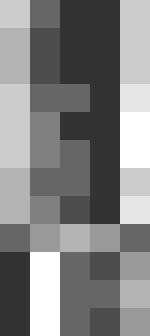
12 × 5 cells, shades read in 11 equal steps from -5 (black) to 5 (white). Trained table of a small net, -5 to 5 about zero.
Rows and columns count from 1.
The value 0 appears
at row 5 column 2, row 6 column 2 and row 8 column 2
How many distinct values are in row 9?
3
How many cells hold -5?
0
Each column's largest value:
3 5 2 1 5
